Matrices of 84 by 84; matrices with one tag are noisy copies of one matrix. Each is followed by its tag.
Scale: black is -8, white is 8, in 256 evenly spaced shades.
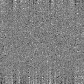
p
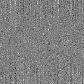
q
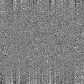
p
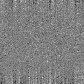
p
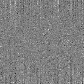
q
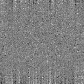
p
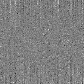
q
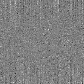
q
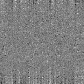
p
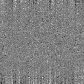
p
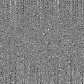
q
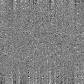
p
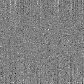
q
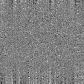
p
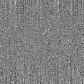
q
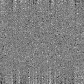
p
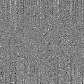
q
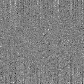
q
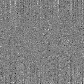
q
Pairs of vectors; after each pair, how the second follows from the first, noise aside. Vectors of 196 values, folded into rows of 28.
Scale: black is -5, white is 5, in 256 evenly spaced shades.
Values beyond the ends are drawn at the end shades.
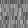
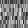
scaled up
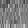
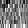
scaled up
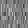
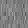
shrunk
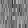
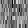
scaled up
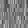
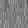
shrunk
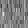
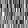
scaled up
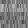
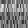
scaled up
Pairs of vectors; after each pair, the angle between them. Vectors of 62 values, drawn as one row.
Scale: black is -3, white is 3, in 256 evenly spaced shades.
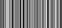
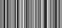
partly opposed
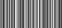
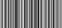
nearly opposite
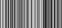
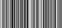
partly aligned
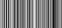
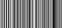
nearly parallel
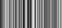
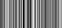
nearly parallel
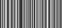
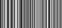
nearly parallel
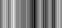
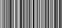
orthogonal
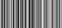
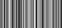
orthogonal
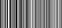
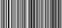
nearly opposite
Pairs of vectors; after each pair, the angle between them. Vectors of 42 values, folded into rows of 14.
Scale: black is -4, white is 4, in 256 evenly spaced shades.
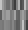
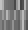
nearly parallel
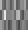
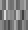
nearly parallel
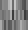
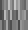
partly aligned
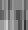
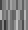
partly opposed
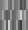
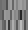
nearly opposite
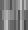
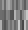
partly opposed
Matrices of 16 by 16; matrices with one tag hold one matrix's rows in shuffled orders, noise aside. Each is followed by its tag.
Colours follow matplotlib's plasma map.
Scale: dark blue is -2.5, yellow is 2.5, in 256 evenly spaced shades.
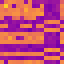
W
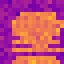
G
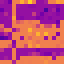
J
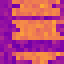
G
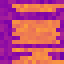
G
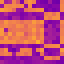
W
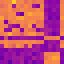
W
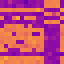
W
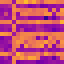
J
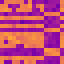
W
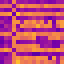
J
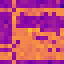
J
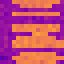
G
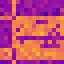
J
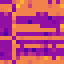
J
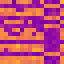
W
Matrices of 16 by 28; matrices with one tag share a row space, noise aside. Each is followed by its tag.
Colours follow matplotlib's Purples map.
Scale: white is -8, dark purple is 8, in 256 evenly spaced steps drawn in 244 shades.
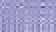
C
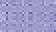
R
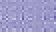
R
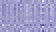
C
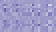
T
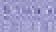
T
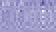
C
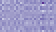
C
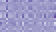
R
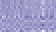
C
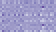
C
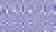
R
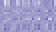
T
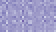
R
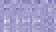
T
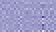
C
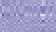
C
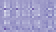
T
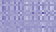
C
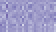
R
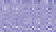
T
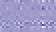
C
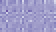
R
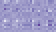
T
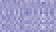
C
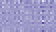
C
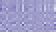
R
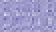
T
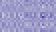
C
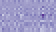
C
